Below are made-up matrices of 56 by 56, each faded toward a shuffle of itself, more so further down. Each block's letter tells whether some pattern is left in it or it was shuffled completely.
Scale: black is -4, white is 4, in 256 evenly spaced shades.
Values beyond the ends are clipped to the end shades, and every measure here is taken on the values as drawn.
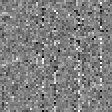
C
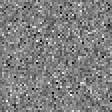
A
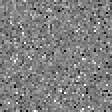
A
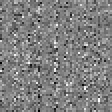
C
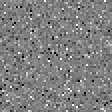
A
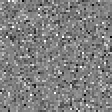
A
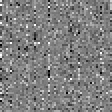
C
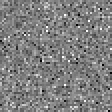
A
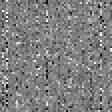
C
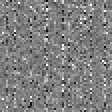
C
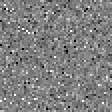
A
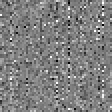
C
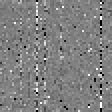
C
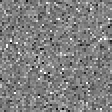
A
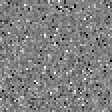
A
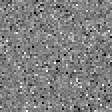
A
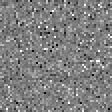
A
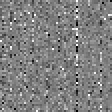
C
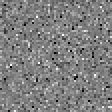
A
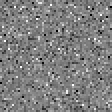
A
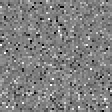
A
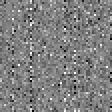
C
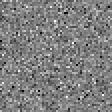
A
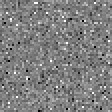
A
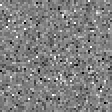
A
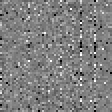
C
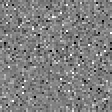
A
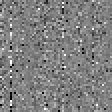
C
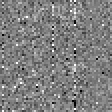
C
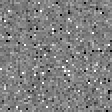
A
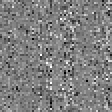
C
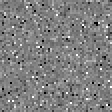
A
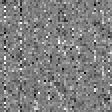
C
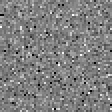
A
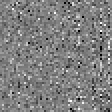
C
